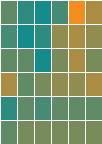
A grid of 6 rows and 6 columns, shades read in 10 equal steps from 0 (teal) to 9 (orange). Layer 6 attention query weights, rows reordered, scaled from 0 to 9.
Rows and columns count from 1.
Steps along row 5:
up down up same same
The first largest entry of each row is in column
5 5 5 1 2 2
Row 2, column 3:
1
